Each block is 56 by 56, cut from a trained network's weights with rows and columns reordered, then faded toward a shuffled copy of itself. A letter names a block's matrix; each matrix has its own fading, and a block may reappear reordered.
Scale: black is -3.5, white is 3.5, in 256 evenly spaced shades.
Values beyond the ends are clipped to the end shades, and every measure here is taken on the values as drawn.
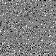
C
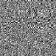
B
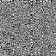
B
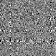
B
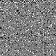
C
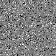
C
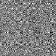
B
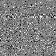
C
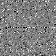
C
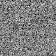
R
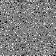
C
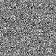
B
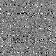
C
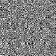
B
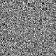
B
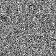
R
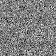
R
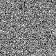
R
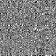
B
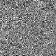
B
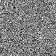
R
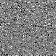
C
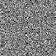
B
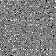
C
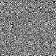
B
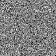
R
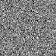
B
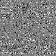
C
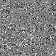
C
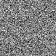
R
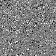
C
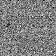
R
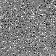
C
